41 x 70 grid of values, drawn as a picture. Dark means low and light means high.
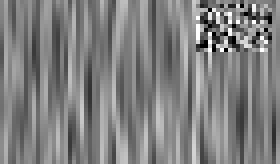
The top right is the roughest part. An odd patch, rougher than its surroundings, sits in the top right. Neither half mirrors the other. The grain runs up and down.
